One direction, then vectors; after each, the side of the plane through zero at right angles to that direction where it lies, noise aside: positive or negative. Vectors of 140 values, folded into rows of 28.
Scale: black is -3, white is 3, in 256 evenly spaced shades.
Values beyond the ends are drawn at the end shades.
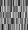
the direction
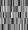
positive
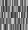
negative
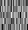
positive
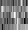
positive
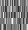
negative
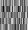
negative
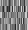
negative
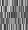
negative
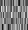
positive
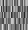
negative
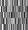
negative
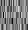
positive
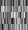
positive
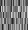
positive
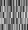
positive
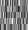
negative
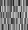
positive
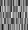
positive
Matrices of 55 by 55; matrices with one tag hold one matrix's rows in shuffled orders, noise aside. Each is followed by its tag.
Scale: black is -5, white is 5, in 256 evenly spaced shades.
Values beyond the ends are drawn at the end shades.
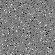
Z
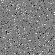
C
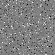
Z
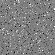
C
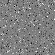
C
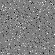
C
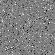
Z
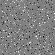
C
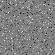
Z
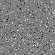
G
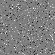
G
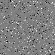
G
